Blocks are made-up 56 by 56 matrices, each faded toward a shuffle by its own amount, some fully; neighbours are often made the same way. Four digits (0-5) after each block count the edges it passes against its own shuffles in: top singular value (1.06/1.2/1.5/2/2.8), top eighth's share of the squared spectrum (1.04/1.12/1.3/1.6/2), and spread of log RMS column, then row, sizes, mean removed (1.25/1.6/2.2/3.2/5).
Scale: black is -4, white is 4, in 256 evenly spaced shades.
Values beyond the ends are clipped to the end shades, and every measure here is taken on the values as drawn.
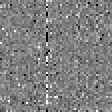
4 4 2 1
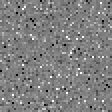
0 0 0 0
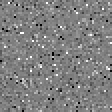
0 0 0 0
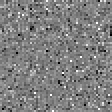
2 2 1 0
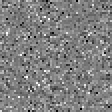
3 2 0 1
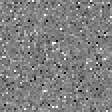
2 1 0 0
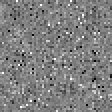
3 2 1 0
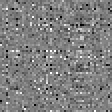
4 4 2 2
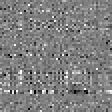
4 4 2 3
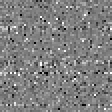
3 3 1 2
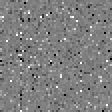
2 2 0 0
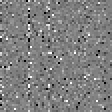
3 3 2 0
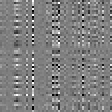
5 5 4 3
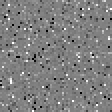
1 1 0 0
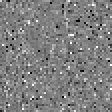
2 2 1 0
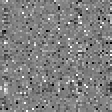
3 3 2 0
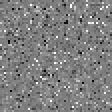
1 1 0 0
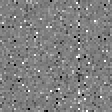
2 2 1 0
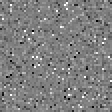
0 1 0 1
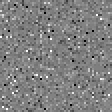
0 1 1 0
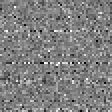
2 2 0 3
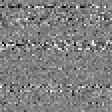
2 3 0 3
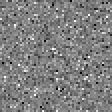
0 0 0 0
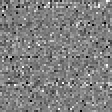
1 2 0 2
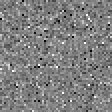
1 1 0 1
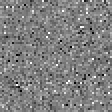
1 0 0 1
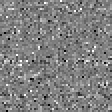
1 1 0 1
